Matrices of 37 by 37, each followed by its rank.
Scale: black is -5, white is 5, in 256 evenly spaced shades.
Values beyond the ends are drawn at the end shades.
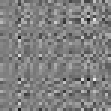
three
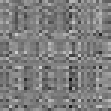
three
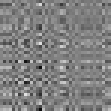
two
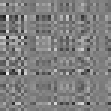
two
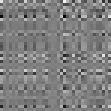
two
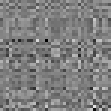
three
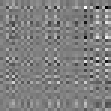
two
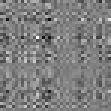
three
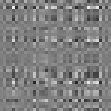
two
